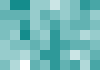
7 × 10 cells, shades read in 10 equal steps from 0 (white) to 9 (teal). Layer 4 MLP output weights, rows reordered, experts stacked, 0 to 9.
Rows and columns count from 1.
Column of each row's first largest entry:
2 1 3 3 6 5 6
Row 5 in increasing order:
4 5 5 5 5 6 6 6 7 8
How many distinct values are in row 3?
5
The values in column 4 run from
4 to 6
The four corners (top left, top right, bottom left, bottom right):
5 7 5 7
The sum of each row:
57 52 56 52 57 49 50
